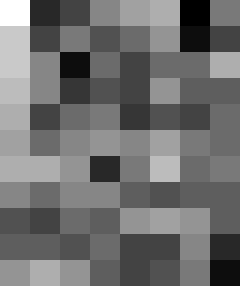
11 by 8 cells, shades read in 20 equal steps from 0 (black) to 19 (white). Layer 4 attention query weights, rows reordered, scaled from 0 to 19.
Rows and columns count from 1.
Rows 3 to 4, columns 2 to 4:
10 1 8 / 10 4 6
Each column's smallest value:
6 3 1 3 4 5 0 1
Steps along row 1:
down up up up up down up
